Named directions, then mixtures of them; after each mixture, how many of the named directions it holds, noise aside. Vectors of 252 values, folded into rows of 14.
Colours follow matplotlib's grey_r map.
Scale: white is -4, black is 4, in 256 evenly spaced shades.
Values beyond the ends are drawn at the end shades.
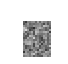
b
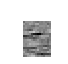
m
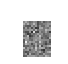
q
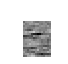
one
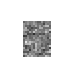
three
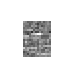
two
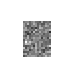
two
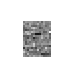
three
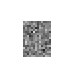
one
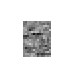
two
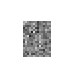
two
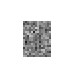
one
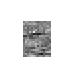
two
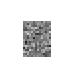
three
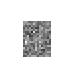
one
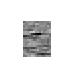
one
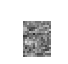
three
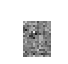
three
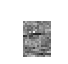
two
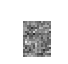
three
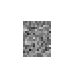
two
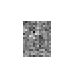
three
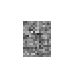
three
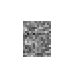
three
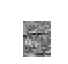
three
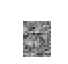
two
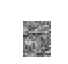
three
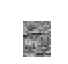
three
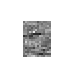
two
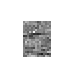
two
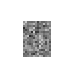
two
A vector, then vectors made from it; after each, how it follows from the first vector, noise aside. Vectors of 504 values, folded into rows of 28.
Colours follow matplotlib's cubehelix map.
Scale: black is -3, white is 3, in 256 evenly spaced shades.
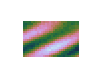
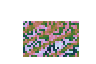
sign-scrambled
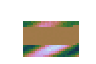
partly zeroed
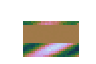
partly zeroed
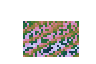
sign-scrambled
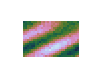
copied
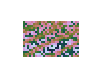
sign-scrambled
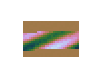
partly zeroed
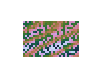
sign-scrambled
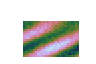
copied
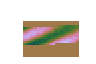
partly zeroed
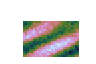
copied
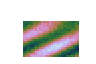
copied
